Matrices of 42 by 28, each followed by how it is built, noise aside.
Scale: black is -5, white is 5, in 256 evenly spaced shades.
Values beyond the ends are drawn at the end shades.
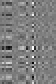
low rank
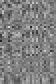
low rank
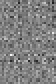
low rank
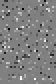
sparse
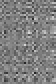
low rank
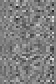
low rank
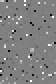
sparse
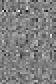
low rank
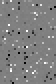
sparse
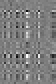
low rank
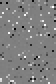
sparse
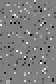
sparse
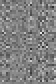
low rank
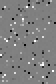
sparse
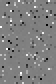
sparse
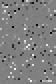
sparse
